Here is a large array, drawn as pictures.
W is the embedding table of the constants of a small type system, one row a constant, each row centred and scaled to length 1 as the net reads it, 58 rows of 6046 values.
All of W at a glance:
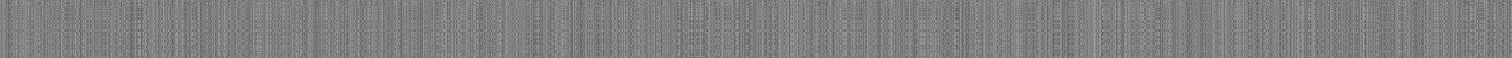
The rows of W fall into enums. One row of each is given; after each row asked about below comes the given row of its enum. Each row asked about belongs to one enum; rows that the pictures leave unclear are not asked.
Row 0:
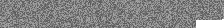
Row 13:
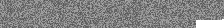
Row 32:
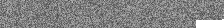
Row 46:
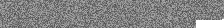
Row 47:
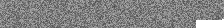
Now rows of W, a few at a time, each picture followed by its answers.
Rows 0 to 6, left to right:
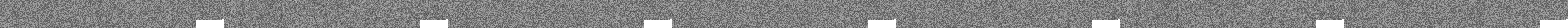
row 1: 32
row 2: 46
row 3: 46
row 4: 47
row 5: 32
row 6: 13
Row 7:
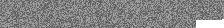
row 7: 0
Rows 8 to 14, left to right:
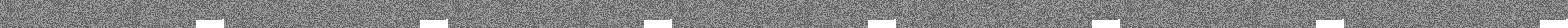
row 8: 13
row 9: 46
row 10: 13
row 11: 13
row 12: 32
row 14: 46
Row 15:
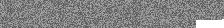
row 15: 13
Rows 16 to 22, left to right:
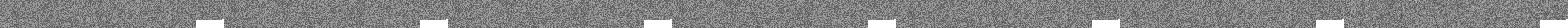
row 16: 0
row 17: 13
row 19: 13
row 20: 0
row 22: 32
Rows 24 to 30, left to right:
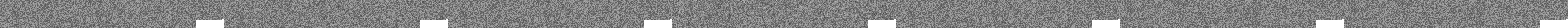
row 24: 0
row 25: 47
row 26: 0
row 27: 32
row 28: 0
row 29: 13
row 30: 13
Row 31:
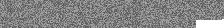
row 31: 13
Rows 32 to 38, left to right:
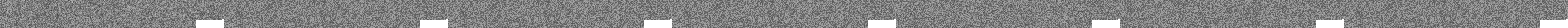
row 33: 0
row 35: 0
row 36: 46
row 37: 13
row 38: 0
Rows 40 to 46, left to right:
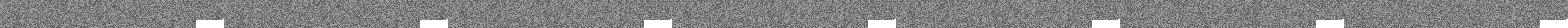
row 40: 47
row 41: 47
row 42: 0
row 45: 13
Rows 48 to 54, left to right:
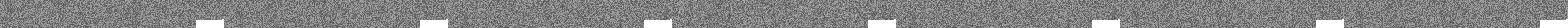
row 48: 13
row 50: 47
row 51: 32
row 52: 47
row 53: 0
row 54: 0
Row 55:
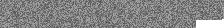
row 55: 0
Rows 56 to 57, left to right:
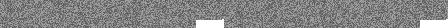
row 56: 13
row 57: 0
